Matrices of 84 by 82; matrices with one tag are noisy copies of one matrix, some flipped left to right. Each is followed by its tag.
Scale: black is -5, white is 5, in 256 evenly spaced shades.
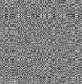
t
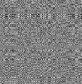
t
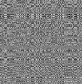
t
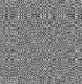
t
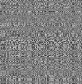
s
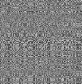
s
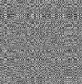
t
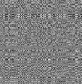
t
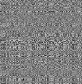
s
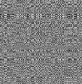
t
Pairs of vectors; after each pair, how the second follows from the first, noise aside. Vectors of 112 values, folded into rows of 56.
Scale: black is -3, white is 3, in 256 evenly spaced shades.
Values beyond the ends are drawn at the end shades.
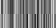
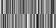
sign-scrambled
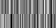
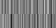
shrunk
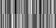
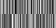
sign-scrambled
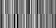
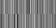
shrunk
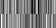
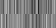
shrunk
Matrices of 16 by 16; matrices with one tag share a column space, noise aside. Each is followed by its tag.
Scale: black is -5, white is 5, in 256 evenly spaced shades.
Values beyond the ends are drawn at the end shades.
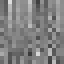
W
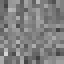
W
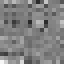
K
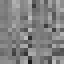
W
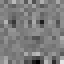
K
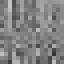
W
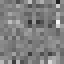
K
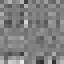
K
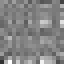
K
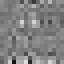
K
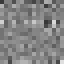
K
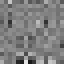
K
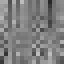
W
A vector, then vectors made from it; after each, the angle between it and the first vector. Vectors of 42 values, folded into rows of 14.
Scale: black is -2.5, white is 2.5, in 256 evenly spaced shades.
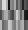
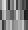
nearly parallel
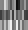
partly aligned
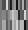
orthogonal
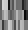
nearly parallel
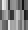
nearly parallel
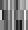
partly opposed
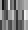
nearly opposite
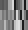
orthogonal
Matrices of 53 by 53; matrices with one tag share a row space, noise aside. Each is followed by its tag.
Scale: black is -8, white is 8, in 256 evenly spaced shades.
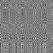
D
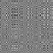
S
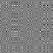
S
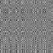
D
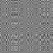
S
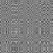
S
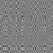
D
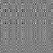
D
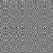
D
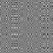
S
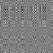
D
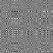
S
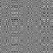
S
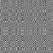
D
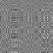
S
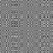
S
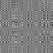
S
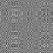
S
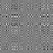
S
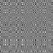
D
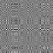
S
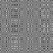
S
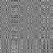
S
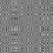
S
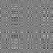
S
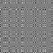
D
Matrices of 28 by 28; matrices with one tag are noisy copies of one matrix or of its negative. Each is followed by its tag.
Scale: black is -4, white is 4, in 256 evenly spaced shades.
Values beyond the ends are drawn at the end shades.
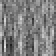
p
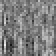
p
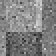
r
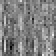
p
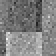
r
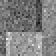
r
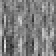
p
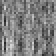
p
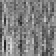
p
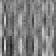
p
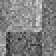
r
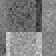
r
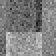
r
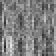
p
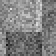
r
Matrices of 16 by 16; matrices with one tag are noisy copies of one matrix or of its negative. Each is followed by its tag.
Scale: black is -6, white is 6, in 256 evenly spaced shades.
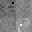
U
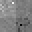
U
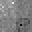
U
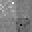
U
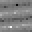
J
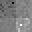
U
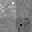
U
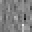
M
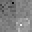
U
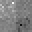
U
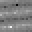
J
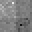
U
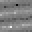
J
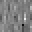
M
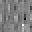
M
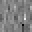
M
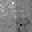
U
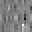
M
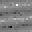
J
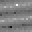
J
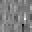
M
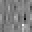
M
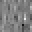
M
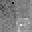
U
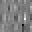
M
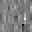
M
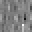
M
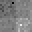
U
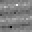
J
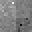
U
